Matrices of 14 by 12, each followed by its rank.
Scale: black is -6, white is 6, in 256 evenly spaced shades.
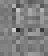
two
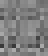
two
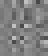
two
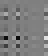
one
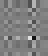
one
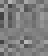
two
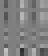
one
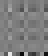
one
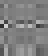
one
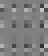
one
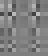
one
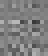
two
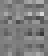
two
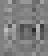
two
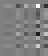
one
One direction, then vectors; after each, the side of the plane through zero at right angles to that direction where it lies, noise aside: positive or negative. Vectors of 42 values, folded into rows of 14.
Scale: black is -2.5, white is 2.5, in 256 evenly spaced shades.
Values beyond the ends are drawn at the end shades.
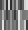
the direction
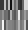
positive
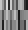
negative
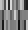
negative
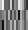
negative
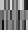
negative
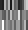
positive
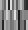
negative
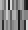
negative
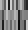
negative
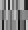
negative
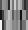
negative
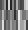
positive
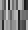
negative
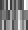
positive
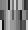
negative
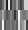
positive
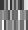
positive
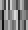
negative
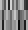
negative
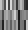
negative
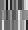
positive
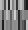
negative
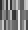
positive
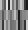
negative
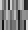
negative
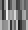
negative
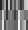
positive
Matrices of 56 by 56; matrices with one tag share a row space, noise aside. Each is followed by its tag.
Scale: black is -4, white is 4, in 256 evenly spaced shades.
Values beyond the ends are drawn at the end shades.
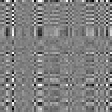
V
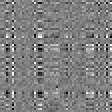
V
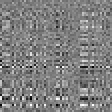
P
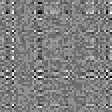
V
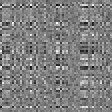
P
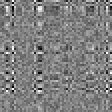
V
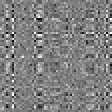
V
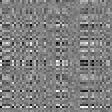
P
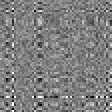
V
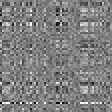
P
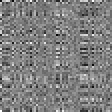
P
